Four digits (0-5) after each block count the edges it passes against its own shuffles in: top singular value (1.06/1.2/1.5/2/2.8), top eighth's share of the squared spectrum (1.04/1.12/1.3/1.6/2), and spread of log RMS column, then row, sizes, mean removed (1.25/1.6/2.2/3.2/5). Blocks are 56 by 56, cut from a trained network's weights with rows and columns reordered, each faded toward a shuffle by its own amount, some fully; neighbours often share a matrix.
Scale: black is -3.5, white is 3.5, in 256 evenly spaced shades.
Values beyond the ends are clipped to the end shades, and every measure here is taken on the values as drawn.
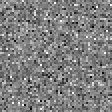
2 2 0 0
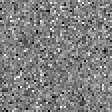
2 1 0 0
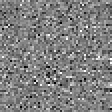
3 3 1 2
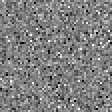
0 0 0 0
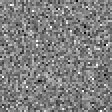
0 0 0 0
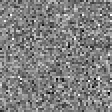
2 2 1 2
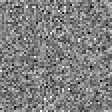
1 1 0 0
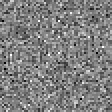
2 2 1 1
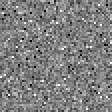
0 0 0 0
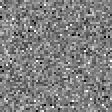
1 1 0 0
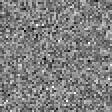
0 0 0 0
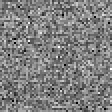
1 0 0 0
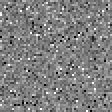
0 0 0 0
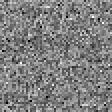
1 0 0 0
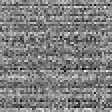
4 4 1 2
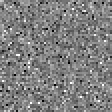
1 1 0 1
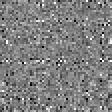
3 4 2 2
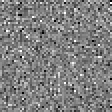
2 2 1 1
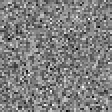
2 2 0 0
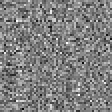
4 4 1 2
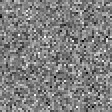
1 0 0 0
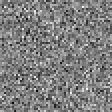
2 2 0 1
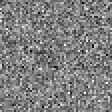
1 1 0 0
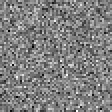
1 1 0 0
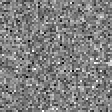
0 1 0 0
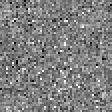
3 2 1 0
